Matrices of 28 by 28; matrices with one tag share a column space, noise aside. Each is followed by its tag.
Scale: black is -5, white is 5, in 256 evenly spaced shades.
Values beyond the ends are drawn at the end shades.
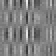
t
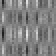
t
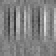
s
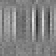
s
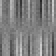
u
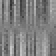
u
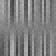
u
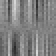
u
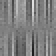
u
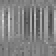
s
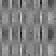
t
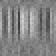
s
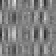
t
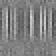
s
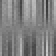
u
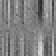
u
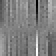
u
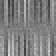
u
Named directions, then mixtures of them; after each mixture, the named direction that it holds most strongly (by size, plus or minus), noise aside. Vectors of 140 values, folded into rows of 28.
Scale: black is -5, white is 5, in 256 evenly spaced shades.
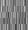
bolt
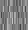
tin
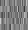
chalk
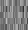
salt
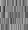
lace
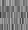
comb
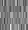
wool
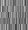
bolt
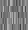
tin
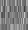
chalk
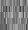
salt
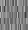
lace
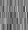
tin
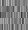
comb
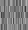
tin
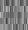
salt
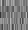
comb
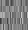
comb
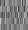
chalk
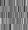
chalk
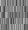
lace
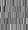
lace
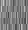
bolt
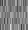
wool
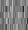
salt
